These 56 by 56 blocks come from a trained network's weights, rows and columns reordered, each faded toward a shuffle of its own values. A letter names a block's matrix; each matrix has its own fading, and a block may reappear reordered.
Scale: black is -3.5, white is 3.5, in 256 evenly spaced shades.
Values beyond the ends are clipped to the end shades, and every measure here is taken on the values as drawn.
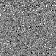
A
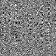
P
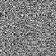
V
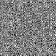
V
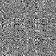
P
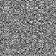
V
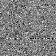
A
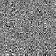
P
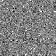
A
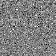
A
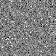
A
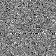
A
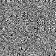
V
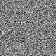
V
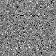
A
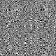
P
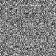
V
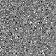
A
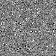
A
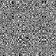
P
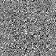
P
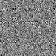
V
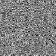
V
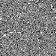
A
